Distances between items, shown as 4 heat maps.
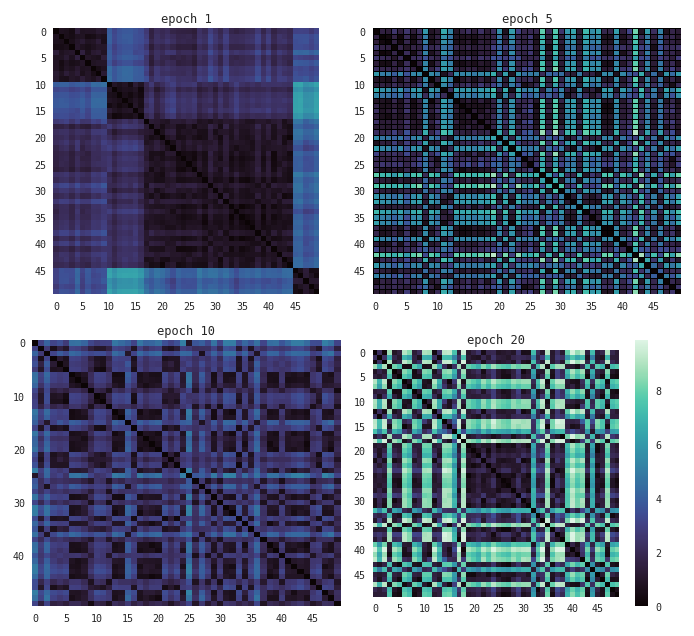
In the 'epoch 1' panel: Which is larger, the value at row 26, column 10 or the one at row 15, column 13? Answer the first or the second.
the first
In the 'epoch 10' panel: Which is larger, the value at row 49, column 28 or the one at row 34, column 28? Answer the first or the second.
the second
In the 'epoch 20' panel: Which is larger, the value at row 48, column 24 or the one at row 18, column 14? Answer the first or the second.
the first
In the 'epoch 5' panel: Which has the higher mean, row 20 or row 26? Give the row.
20
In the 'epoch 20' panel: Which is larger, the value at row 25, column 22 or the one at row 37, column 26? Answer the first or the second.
the second
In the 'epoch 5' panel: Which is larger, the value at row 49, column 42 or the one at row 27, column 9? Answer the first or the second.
the first
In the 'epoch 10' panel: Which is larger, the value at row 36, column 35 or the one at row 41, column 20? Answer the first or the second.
the first
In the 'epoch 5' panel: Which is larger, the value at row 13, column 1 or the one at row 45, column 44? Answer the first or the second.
the second
